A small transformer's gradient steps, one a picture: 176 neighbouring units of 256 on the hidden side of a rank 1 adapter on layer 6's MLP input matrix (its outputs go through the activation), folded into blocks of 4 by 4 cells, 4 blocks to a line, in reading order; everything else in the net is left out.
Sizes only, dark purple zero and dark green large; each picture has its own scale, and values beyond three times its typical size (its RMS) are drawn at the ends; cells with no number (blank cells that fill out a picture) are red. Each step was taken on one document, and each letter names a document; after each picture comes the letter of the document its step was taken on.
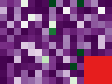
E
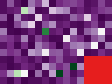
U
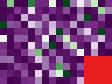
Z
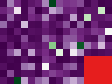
E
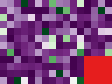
E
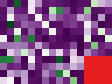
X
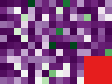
Z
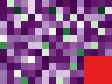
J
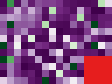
X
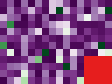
J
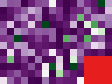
X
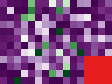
Z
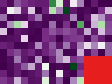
U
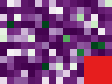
X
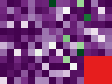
E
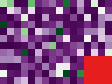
Z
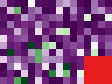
Z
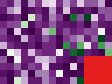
E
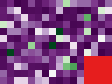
Z
